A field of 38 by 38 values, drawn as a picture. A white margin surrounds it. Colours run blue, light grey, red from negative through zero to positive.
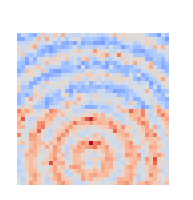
The values follow a bell shape. The bottom part is higher, past a seam about 50% of the way down. Rings spread out from the bottom middle.
